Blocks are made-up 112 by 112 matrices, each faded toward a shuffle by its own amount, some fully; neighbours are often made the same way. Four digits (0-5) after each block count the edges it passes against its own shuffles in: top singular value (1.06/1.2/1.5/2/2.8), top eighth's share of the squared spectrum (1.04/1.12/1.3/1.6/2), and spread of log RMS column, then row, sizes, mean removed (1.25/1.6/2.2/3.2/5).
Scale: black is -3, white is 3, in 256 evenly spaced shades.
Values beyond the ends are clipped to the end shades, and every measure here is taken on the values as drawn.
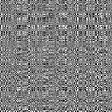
5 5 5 4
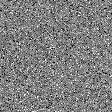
0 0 0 0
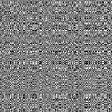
5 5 4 4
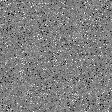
0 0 0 0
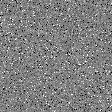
0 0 0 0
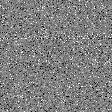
1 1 0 2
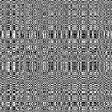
5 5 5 4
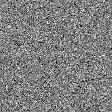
0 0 1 0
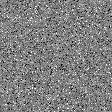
0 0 0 0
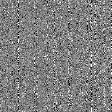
2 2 4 0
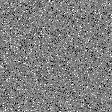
2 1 0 0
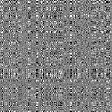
5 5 4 4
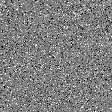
3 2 0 0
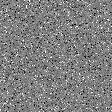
0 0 0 0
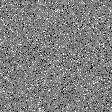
0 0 0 0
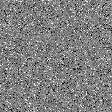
3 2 0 1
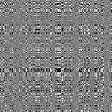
5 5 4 4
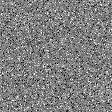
1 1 0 0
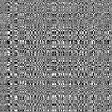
5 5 4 4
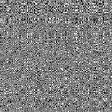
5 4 3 3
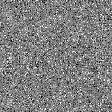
3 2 1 1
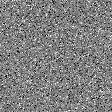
0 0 0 0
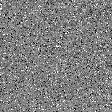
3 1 0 0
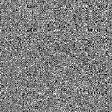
4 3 2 2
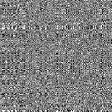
5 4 3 3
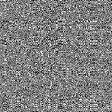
4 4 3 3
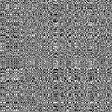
5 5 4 4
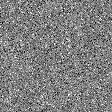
0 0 0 0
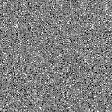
4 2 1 0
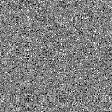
4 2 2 1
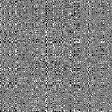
5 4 4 3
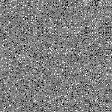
4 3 2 1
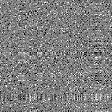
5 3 2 2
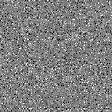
4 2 1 1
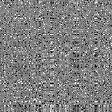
5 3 2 2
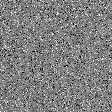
2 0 0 0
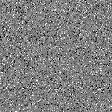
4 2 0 1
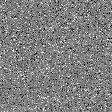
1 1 0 0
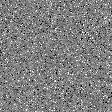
2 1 0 0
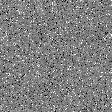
1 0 0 0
